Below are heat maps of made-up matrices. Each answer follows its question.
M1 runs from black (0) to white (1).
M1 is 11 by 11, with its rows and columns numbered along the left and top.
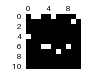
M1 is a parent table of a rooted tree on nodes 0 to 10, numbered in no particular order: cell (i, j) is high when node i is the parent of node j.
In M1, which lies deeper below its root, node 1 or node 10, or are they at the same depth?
the same depth
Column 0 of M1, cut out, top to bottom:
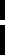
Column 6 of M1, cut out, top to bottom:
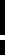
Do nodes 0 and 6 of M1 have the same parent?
no
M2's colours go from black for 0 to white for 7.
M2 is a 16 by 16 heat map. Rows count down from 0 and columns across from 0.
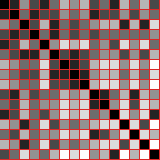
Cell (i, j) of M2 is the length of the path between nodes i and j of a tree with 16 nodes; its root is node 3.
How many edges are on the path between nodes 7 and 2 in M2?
2
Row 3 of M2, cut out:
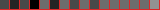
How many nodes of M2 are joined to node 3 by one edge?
2
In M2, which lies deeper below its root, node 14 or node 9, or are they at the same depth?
node 14
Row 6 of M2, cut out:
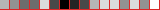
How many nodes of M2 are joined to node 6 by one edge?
1
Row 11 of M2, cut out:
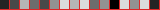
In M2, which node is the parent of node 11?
0
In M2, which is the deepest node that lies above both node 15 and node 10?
1
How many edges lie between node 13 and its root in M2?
3
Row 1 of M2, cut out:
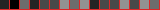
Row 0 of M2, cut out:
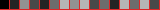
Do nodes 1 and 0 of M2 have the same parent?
no
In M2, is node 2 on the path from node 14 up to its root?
yes
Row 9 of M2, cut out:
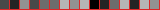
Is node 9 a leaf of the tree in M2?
no
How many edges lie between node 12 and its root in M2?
3
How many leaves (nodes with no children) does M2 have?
8
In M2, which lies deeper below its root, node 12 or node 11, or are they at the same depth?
the same depth
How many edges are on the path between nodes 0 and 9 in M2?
2
